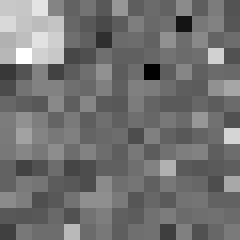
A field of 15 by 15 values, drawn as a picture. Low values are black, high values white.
Mirror symmetry: none. Ninth with the highest average: top left. Histogram: skewed, a long tail of high values. Odd patch: higher, in the top left.
